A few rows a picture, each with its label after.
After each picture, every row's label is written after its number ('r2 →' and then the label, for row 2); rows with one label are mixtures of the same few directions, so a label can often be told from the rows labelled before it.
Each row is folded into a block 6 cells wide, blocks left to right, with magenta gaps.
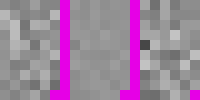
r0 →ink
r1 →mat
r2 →mat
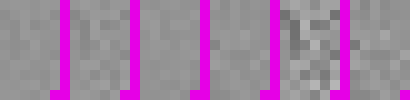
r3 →ink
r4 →ink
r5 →ink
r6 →mat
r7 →ink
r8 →mat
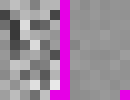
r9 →ink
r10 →mat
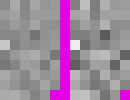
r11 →mat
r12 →mat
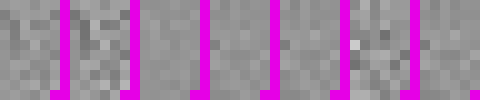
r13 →ink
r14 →ink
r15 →ink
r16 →mat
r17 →mat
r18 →mat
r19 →mat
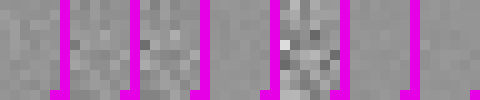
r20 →ink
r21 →mat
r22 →mat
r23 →ink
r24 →mat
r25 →mat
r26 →mat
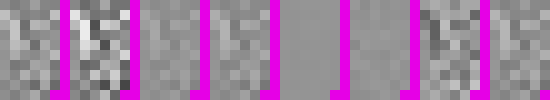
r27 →ink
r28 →ink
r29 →ink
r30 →ink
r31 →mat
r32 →mat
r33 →ink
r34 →ink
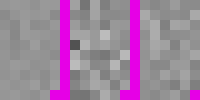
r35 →ink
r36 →mat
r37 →ink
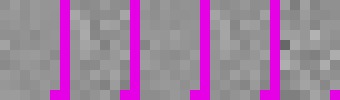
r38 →mat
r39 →ink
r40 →mat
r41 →ink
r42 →mat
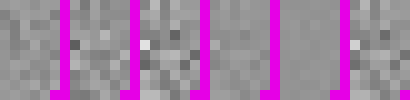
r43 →ink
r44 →mat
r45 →mat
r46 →mat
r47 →ink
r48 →mat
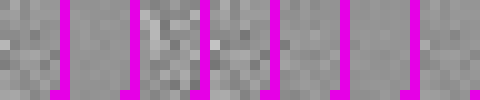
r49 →mat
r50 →ink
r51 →ink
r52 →mat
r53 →mat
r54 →mat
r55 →mat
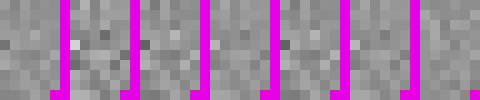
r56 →mat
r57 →mat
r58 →mat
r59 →mat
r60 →mat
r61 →mat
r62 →ink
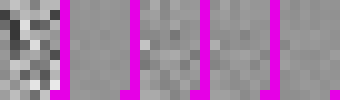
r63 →ink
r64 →mat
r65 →mat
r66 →mat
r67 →mat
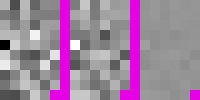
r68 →mat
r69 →mat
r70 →mat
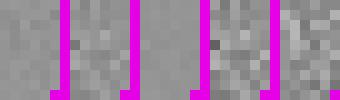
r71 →ink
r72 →mat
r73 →mat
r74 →mat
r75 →ink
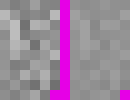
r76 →ink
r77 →ink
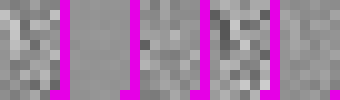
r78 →ink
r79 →mat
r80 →mat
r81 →ink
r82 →ink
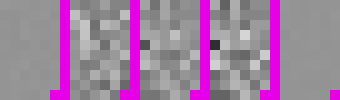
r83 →ink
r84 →ink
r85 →mat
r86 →mat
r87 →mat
